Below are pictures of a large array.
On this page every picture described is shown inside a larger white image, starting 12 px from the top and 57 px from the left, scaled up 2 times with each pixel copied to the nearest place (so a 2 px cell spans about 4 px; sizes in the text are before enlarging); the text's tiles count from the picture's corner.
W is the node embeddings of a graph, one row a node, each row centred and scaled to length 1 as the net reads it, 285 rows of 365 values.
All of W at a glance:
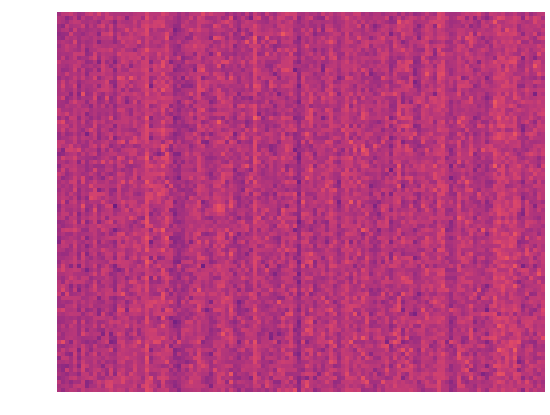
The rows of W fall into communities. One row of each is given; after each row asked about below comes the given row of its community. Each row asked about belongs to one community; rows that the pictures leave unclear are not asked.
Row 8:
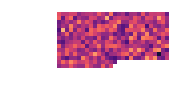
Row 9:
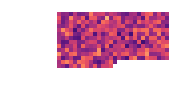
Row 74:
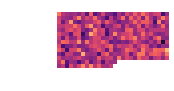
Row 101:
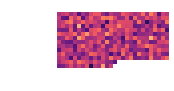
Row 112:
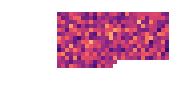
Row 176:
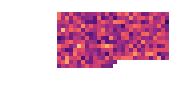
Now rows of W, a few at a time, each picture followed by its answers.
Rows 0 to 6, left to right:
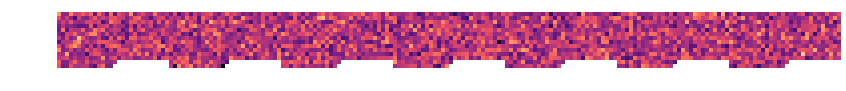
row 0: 8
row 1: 176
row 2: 101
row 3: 9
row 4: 74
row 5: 101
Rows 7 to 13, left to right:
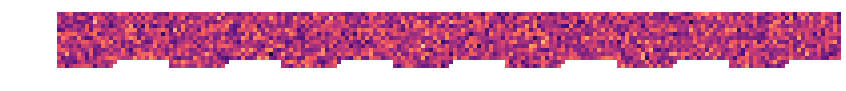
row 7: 74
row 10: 176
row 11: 101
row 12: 112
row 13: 176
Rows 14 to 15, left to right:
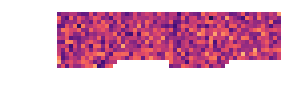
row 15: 9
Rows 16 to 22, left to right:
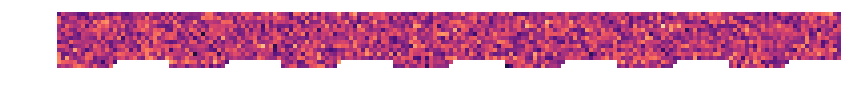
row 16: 9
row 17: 101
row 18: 112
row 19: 176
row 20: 176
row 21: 112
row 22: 112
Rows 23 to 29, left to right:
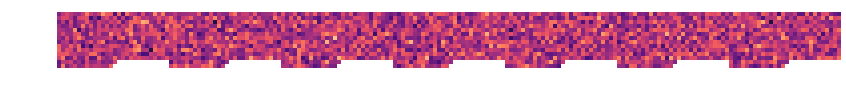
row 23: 8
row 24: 74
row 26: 9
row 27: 176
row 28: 9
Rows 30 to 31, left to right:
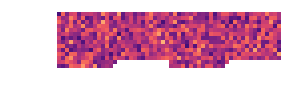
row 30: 9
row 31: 112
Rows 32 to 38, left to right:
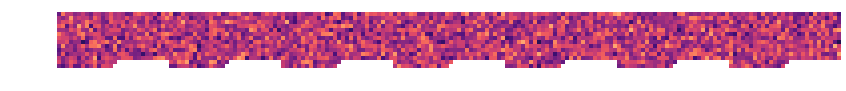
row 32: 101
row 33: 176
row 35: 112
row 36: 8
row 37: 8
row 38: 9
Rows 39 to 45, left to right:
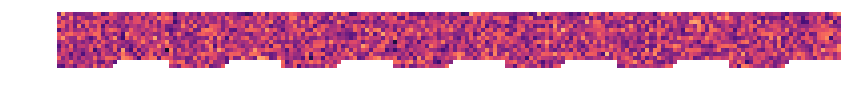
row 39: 101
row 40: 9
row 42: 101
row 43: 9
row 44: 8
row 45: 9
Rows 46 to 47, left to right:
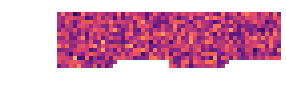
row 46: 176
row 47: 101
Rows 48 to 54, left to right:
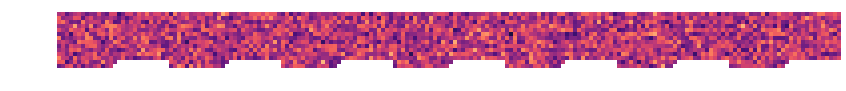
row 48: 112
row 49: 112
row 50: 176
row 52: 112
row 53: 101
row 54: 9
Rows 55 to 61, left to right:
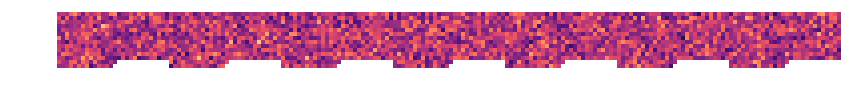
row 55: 112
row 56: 9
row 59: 101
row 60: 176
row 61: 112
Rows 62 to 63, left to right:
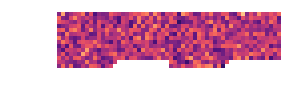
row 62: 112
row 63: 112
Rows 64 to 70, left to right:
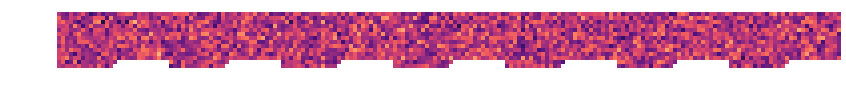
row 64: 74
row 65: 101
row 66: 8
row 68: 101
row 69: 176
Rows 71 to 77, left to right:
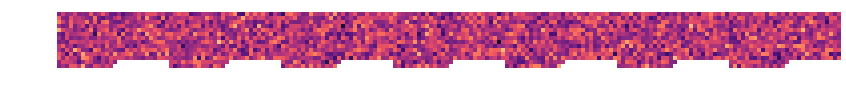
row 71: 9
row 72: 101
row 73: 8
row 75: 74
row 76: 176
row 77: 8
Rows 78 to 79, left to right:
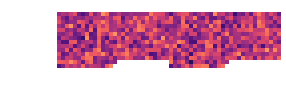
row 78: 9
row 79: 9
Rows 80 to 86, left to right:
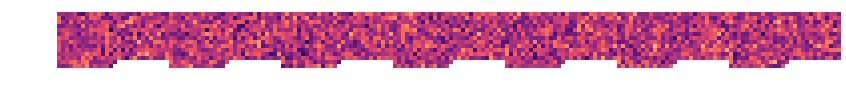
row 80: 9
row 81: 176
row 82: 101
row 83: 112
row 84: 8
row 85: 9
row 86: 9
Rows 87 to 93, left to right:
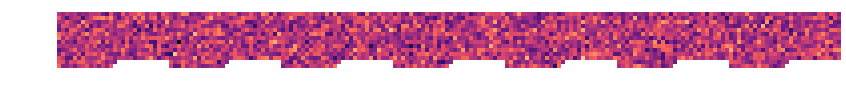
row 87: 101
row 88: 101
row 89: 8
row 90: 9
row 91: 74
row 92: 176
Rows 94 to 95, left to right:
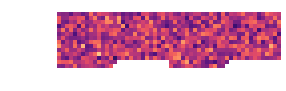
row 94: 9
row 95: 8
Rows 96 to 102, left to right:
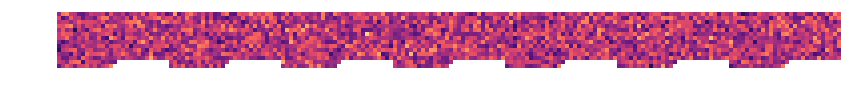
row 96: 101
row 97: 112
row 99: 8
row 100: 8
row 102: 8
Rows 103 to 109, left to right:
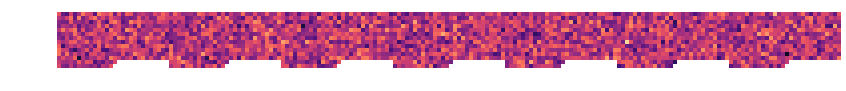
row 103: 8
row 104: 8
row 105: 74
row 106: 9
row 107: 176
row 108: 9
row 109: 8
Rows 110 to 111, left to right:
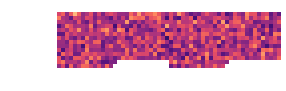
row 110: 112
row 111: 101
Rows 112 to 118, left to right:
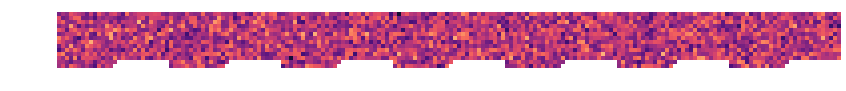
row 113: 9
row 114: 74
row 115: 74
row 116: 8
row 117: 74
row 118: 9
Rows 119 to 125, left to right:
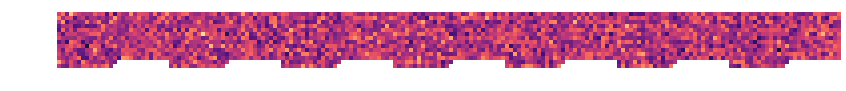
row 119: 8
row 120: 8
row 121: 74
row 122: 101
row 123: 74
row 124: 74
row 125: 9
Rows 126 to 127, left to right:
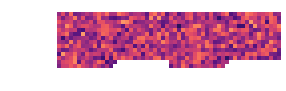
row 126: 176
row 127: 112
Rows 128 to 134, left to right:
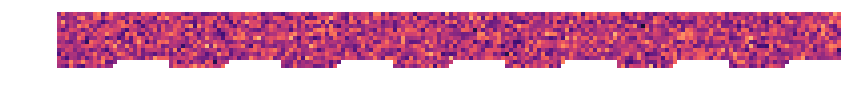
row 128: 101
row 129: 74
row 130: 101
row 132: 112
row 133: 74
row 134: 8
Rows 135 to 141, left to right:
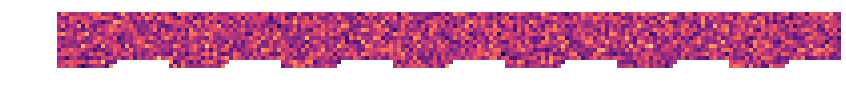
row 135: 101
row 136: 101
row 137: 9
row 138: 74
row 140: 112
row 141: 112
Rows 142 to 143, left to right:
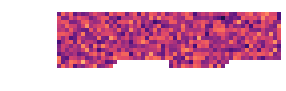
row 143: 112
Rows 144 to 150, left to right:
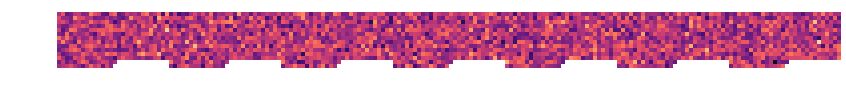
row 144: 112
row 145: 176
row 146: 112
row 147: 112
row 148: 176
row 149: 176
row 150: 9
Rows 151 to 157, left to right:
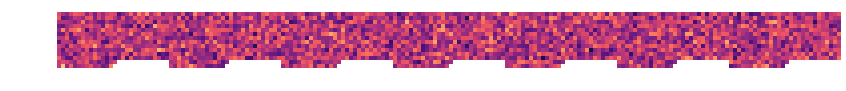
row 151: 112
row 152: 176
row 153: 112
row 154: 9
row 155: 101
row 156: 176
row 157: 9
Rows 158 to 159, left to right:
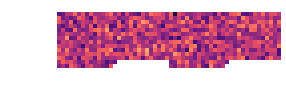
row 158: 9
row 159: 176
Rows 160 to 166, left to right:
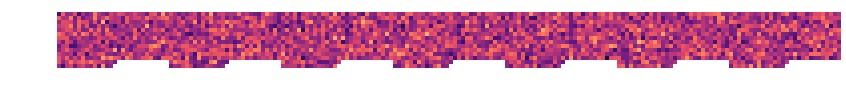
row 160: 101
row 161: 176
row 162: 8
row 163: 8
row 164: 8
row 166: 112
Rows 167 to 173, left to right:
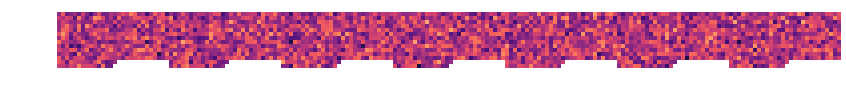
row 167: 74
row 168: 176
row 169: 9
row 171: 9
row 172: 9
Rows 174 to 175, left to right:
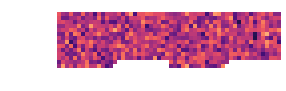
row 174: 112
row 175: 9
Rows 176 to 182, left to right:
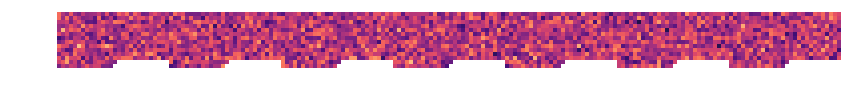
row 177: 101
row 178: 101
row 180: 176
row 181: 74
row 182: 112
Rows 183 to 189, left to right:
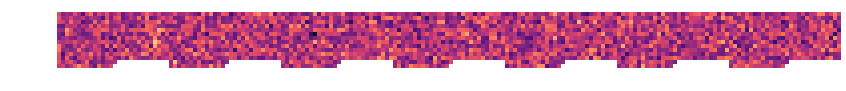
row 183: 9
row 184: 112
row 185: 9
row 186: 74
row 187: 9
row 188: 101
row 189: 9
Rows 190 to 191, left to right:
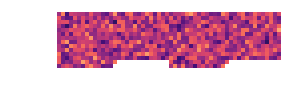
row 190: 112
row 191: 112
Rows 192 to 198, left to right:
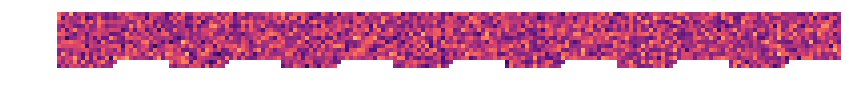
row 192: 176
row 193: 8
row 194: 8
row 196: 176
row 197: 101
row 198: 9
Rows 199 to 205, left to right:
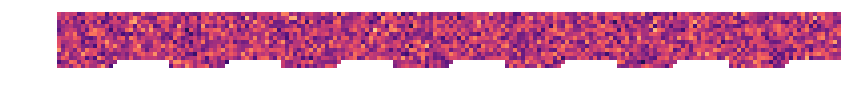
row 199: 8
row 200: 9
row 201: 8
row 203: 9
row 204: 74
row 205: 112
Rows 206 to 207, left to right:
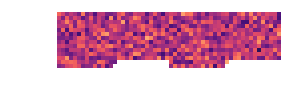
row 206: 176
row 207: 112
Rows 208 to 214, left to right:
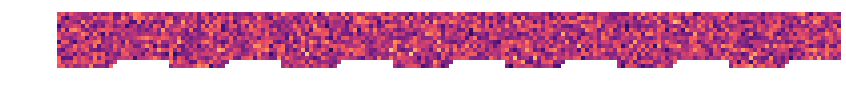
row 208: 101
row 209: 9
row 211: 176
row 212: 176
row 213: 8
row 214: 74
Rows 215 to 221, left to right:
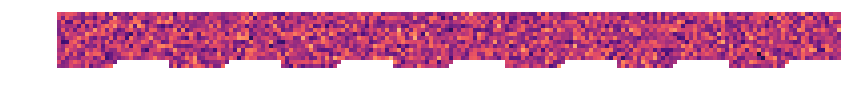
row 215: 8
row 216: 74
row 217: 101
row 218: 74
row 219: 74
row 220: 112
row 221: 8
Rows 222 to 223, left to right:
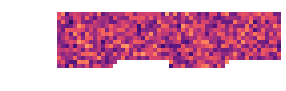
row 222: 112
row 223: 112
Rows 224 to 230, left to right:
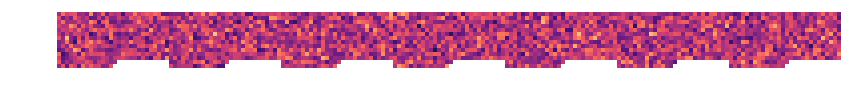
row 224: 112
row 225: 8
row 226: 8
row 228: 74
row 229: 176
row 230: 9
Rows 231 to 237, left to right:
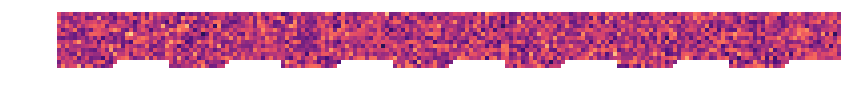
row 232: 9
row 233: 9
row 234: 176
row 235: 9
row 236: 101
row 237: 74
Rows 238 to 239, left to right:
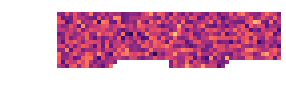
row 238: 9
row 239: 74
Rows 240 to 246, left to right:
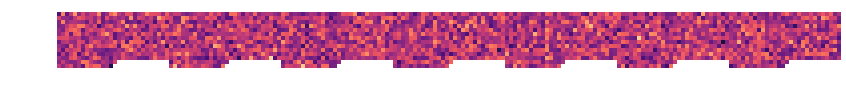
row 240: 112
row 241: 74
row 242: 74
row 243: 8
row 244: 8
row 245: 74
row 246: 112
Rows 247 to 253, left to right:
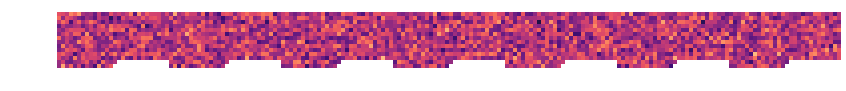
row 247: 112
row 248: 112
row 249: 176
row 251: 9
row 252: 176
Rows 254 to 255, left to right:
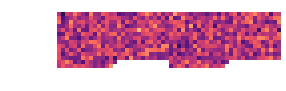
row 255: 101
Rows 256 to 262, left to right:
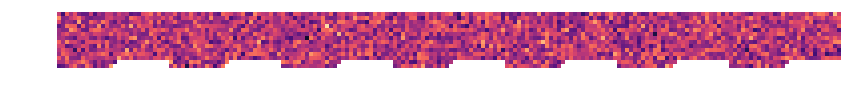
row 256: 9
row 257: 112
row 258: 176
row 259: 112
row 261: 9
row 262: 101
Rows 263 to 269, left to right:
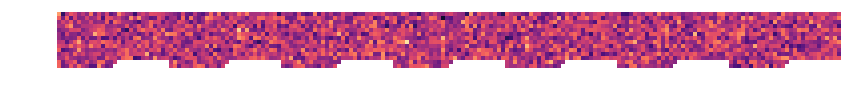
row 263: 176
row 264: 74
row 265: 9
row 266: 74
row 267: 176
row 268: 9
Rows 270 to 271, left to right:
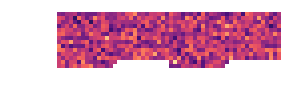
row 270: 74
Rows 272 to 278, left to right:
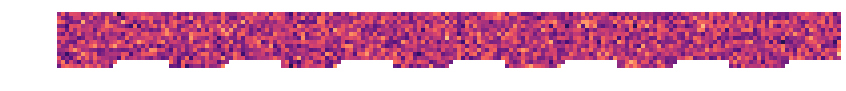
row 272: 112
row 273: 101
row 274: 74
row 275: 8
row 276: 74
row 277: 176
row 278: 176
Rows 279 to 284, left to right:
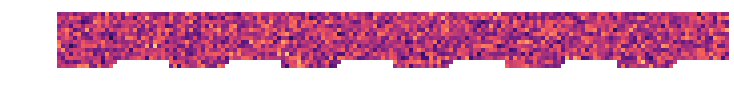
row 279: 74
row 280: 9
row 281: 176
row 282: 101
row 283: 176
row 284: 74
